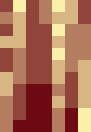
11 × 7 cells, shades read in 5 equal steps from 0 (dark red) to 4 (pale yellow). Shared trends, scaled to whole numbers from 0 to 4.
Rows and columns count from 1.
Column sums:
21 22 7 9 33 17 28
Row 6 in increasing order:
1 1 1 2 2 3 3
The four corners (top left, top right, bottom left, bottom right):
1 1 2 4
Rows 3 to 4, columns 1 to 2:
1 3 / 3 3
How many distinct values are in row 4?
3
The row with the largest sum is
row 1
